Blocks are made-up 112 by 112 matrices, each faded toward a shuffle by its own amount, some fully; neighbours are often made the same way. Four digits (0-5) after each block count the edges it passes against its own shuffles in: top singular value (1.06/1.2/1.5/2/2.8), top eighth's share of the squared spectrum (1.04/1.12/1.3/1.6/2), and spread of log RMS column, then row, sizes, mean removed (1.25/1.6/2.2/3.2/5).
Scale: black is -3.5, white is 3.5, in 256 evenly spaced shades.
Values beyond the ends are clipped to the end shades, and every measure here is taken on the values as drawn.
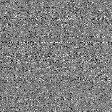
2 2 0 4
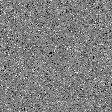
0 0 0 0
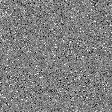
0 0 0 1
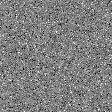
0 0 0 0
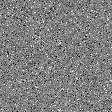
0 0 0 0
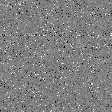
3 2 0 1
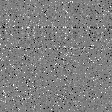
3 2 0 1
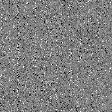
1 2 3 0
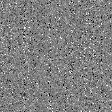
1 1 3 0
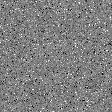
0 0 0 0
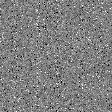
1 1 2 0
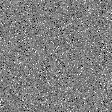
0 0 1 0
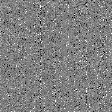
2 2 3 0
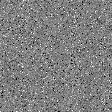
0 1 1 0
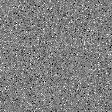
0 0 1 0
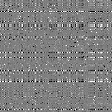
5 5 3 4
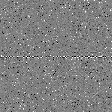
4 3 0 1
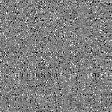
4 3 2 2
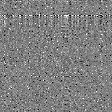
4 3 2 2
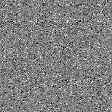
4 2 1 1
